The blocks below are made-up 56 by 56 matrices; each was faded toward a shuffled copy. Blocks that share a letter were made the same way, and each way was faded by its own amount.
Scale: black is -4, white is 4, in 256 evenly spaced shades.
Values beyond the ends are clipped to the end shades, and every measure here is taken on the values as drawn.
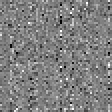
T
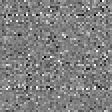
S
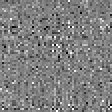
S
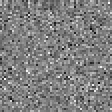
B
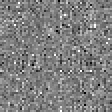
B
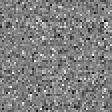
B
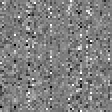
T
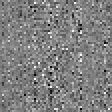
T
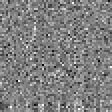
B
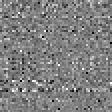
S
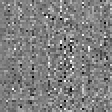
T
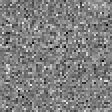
B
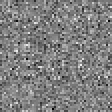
B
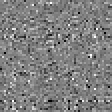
S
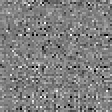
S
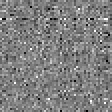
S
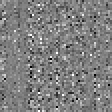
T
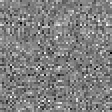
S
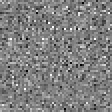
S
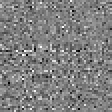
S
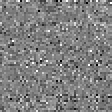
S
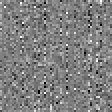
T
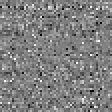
S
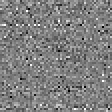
S
